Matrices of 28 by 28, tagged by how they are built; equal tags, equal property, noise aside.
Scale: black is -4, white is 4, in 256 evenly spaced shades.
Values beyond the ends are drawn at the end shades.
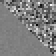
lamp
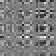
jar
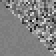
lamp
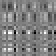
jar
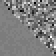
lamp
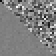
lamp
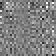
jar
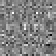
jar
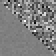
lamp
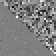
lamp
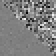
lamp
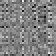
jar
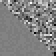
lamp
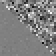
lamp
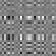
jar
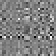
jar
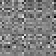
jar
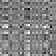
jar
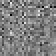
jar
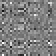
jar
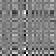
jar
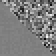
lamp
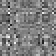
jar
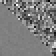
lamp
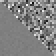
lamp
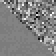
lamp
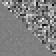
lamp
